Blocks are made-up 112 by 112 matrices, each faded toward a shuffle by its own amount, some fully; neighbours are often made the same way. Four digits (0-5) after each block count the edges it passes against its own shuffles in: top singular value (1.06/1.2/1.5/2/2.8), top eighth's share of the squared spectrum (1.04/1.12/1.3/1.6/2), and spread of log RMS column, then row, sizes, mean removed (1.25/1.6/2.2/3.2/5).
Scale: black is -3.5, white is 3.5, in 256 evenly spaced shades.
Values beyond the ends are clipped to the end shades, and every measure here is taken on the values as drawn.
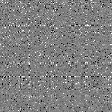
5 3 2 2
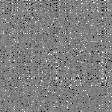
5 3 2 2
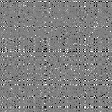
5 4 3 3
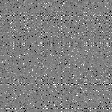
5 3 2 2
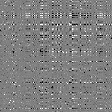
5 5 3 4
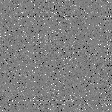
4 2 1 1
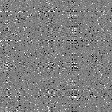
5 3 2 2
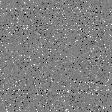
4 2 0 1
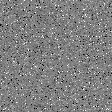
1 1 0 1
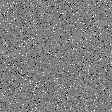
0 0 0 0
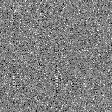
3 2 1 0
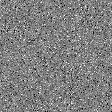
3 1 0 0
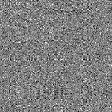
4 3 2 2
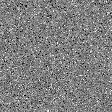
1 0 0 0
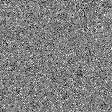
3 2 0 0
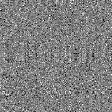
4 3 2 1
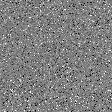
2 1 0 0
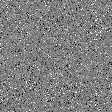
2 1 0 0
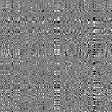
5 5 4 3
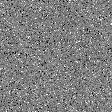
0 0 0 0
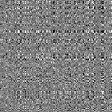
5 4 4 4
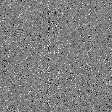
2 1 1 0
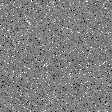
0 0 0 0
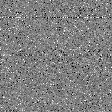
3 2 0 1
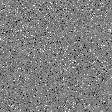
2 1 0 0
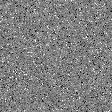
0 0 0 0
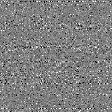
4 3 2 3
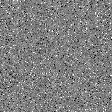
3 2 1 0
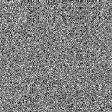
4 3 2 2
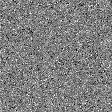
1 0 0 0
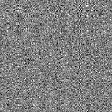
4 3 2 2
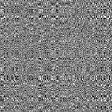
5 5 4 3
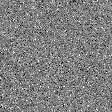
1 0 0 0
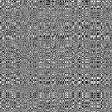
5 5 4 4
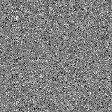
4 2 1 1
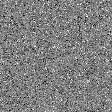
1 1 0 0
